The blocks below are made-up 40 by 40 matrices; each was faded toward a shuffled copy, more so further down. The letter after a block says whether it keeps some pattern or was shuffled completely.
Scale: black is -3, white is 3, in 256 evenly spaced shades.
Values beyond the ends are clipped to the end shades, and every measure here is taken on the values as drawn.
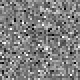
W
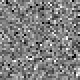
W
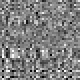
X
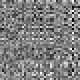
X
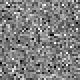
W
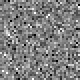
W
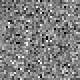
W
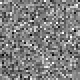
W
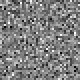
W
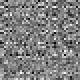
X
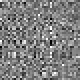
X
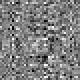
X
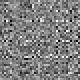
X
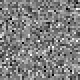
W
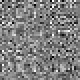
X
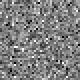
W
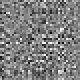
X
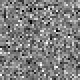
W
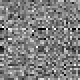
X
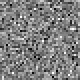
W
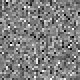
W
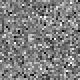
W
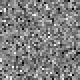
W
